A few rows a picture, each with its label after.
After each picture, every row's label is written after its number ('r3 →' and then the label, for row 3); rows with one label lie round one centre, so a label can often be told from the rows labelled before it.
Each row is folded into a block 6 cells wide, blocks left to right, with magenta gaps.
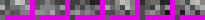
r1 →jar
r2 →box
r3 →box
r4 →jar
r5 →box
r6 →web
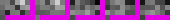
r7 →web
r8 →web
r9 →box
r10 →box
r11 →box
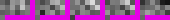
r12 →jar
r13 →web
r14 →web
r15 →web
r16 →box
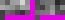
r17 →jar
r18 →box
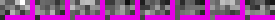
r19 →web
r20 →box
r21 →jar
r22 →box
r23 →box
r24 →box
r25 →jar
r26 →box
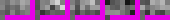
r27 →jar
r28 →web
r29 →jar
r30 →box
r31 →jar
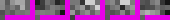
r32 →jar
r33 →box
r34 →web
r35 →web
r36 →box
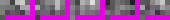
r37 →web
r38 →jar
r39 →jar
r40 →box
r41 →jar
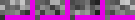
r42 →jar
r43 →web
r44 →box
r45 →web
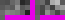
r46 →box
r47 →web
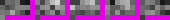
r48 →box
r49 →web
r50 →jar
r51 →jar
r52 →box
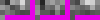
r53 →jar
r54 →jar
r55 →jar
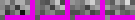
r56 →web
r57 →web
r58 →web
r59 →jar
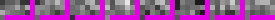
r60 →box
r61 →jar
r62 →web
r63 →jar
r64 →web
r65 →box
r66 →jar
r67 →jar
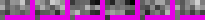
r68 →jar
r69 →web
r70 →box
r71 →box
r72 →web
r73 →jar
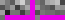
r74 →web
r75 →jar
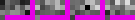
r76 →box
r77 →jar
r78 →web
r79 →jar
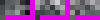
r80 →box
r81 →web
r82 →web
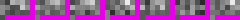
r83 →jar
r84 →jar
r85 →jar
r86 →web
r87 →jar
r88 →box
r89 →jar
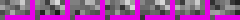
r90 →jar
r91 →web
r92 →web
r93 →web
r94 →web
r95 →jar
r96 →box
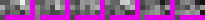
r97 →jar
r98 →jar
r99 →jar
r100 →web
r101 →box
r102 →box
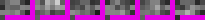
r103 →box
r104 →jar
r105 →box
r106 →box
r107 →box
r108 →box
